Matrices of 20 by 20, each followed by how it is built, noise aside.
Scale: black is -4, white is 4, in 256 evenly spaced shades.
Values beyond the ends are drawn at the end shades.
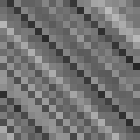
Toeplitz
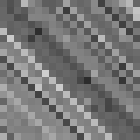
Toeplitz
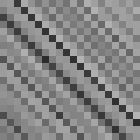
Toeplitz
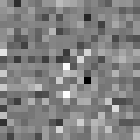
noise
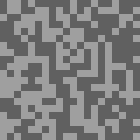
noise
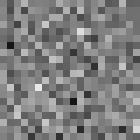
noise
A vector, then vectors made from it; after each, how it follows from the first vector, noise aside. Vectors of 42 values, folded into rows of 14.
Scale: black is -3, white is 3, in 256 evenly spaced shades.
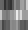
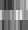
copied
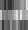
copied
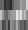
copied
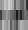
negated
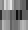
negated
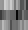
negated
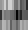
negated
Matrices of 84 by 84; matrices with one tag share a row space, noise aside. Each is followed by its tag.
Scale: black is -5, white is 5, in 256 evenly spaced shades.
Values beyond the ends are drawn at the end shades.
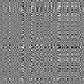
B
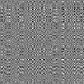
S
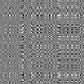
B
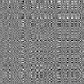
B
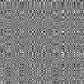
S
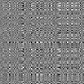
B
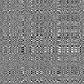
B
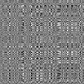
B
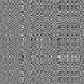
B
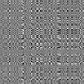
B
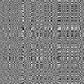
B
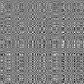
S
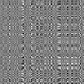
B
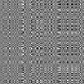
B
